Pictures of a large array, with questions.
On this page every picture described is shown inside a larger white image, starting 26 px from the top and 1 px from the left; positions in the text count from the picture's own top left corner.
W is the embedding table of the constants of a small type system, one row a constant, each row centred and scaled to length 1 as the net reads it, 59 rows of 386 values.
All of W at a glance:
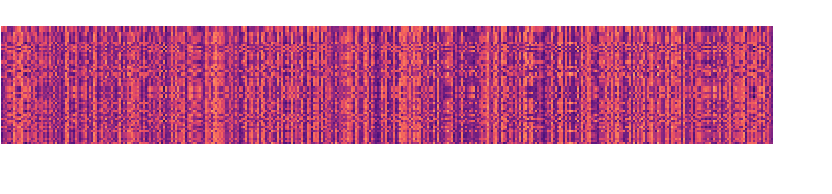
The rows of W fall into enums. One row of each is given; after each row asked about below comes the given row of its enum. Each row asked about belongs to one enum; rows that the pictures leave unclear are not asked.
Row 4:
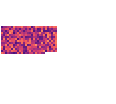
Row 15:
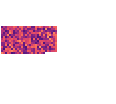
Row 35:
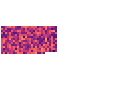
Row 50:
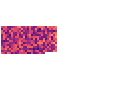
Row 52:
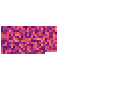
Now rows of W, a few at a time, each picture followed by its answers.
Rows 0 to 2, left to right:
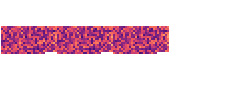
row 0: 50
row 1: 50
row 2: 50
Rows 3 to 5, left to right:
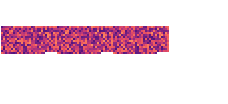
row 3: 4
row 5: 15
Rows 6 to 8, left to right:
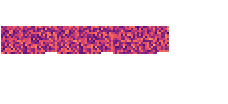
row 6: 15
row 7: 15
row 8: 52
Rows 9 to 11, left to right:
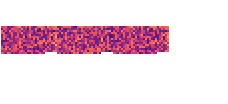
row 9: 50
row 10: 35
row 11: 50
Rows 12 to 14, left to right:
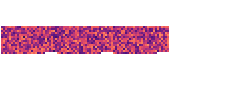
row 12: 35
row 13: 15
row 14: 4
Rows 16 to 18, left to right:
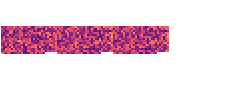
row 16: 15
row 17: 50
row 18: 50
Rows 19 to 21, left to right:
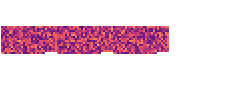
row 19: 15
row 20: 52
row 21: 4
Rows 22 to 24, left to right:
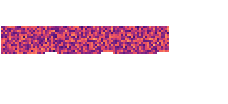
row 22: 35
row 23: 52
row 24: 52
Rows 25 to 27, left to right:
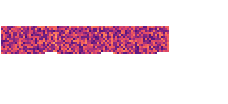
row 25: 50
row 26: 4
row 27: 15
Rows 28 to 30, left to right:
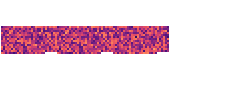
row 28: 4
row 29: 4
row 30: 35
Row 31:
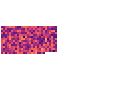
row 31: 35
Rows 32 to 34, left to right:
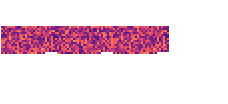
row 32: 35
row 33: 4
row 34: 35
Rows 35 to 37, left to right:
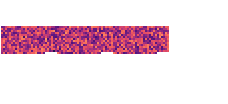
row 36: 4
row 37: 15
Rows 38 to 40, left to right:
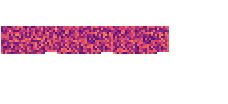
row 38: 52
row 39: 15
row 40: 15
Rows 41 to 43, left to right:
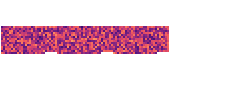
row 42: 52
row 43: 15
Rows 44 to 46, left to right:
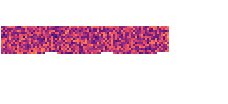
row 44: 35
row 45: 4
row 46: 50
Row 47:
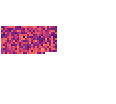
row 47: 35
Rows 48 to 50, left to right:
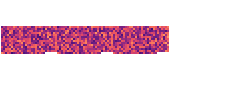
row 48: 15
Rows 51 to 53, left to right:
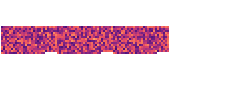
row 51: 4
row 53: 4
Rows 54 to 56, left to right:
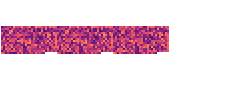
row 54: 4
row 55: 4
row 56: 15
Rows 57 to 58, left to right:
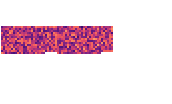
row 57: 4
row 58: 52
